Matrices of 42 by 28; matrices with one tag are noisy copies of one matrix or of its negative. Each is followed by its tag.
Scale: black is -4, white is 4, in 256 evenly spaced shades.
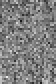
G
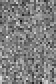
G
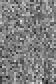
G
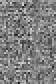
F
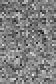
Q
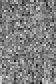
G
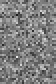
Q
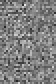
F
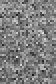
Q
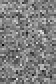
Q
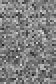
Q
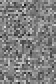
F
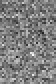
Q
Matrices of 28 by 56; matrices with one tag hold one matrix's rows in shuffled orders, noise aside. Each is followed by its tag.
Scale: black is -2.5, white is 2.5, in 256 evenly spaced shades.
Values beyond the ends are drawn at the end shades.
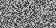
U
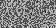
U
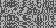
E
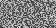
U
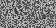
U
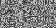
E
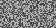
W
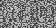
W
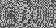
E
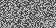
U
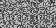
W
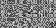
E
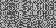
E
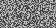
U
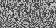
U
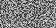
U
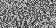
U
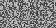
W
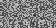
W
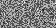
U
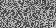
U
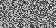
W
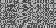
E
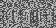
W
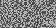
U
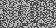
W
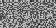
W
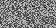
U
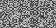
W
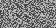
U
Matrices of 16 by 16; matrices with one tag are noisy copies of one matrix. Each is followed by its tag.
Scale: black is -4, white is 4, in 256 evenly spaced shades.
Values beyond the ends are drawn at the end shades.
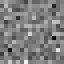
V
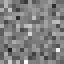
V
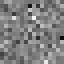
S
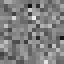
S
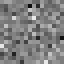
S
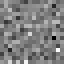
V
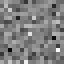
V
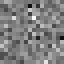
S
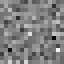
V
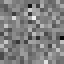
S
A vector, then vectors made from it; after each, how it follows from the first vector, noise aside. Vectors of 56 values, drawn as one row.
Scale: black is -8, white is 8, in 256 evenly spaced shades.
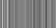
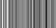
scaled up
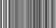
scaled up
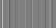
partly zeroed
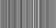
wrapped around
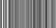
scaled up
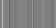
partly zeroed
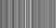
wrapped around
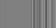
partly zeroed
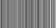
wrapped around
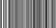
scaled up
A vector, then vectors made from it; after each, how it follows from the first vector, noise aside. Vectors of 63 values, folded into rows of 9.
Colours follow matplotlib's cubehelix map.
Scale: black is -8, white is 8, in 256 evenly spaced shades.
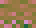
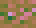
wrapped around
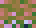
scaled up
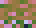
scaled up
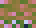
scaled up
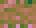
wrapped around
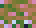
scaled up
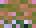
scaled up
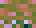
scaled up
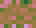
wrapped around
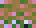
scaled up
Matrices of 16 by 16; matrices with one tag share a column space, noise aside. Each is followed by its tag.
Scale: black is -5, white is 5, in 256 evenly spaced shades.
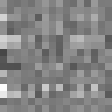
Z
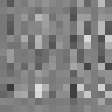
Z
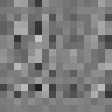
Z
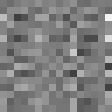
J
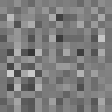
J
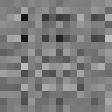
J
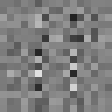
J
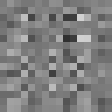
J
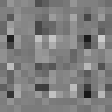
Z
